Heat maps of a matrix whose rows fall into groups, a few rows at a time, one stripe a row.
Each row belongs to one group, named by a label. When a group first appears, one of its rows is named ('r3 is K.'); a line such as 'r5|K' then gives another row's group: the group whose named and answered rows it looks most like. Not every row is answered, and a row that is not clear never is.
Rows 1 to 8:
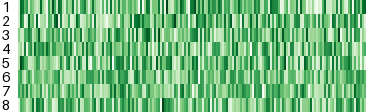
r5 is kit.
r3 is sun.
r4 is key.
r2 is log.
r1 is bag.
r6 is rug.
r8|kit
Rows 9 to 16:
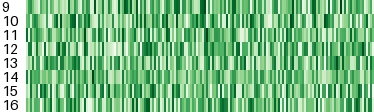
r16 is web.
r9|kit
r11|web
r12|log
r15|kit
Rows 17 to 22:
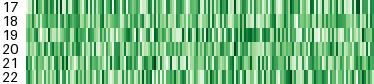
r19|bag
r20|key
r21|rug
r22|log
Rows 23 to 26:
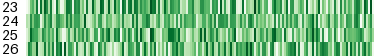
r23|kit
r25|kit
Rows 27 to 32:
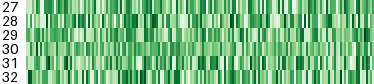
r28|sun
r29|rug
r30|kit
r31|rug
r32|kit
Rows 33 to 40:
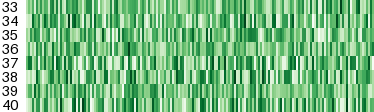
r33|key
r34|key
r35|bag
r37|log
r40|sun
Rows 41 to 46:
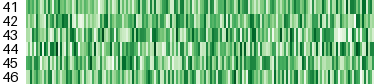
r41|log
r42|rug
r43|sun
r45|bag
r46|web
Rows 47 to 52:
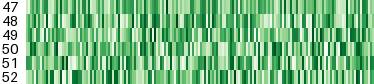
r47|sun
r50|kit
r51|rug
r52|key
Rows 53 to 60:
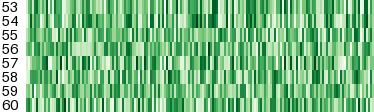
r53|sun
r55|web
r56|rug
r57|sun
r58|kit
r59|key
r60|log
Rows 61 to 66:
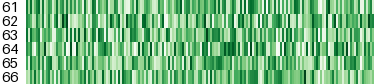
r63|web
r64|log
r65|web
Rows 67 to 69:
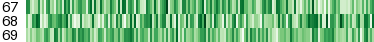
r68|rug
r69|sun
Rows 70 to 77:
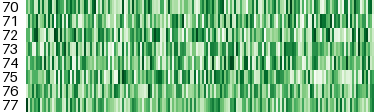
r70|web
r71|log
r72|sun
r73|log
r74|log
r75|bag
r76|key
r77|web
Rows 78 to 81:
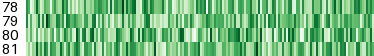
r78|rug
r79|web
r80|log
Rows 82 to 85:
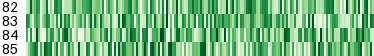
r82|sun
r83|bag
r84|rug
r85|kit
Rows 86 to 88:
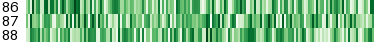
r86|key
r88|bag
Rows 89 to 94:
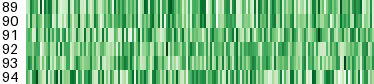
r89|kit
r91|log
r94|sun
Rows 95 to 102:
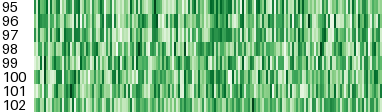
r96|web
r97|web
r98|sun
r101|rug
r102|log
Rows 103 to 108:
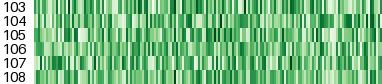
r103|bag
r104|log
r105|bag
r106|kit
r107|key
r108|bag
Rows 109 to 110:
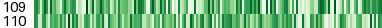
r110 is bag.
